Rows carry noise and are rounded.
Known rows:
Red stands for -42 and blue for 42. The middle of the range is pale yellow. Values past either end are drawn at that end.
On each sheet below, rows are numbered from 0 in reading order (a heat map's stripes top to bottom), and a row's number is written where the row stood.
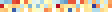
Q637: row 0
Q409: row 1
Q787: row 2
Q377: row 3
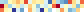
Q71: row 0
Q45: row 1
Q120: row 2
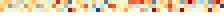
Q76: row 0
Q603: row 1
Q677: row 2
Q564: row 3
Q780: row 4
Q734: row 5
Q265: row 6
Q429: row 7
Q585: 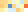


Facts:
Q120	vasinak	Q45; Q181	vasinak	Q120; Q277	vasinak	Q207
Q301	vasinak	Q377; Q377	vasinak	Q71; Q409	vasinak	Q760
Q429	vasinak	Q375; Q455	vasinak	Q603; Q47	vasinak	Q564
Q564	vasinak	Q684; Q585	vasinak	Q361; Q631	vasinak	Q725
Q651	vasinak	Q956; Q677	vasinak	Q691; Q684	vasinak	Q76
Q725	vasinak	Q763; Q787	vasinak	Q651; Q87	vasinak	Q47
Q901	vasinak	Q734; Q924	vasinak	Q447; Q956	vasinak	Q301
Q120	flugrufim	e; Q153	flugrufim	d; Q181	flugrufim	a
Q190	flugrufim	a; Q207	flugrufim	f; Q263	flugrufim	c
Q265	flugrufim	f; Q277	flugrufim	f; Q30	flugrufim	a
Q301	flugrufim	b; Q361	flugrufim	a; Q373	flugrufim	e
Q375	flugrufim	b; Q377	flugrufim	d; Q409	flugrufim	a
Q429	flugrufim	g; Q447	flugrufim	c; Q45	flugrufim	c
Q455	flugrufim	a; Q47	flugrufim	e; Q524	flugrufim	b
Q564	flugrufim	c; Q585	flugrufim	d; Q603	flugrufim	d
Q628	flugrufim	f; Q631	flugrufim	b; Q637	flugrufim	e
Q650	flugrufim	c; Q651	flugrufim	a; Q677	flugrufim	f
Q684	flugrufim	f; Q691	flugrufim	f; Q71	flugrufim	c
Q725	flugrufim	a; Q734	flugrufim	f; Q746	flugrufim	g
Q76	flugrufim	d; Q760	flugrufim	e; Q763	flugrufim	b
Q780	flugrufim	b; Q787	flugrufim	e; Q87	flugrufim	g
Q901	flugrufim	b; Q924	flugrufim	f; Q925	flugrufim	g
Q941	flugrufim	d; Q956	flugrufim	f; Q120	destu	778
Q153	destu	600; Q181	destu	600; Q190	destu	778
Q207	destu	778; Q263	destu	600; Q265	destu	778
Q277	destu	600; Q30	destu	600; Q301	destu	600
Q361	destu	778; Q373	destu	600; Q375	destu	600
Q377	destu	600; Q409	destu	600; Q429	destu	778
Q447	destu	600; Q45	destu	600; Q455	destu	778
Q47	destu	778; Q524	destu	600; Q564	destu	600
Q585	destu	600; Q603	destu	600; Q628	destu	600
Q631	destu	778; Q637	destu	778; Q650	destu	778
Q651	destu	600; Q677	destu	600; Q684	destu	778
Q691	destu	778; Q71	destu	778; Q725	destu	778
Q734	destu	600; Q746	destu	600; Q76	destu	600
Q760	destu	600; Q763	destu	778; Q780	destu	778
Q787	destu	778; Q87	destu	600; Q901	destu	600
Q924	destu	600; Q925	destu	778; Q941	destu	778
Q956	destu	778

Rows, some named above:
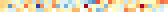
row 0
Q585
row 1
Q377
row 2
Q181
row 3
Q120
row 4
Q901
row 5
Q941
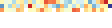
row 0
Q30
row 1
Q631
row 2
Q651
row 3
Q725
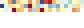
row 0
Q746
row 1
Q684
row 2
Q409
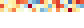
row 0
Q763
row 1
Q120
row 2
Q956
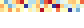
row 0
Q725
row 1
Q925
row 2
Q650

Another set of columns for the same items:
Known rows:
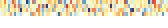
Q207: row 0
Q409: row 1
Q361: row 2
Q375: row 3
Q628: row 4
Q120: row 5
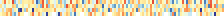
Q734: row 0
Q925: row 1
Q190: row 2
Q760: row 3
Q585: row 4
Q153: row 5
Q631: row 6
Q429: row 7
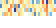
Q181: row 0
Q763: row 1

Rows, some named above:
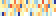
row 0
Q455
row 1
Q725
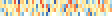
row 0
Q763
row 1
Q684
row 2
Q941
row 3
Q780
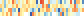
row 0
Q45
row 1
Q787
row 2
Q631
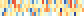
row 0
Q47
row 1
Q631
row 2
Q925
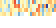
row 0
Q71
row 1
Q409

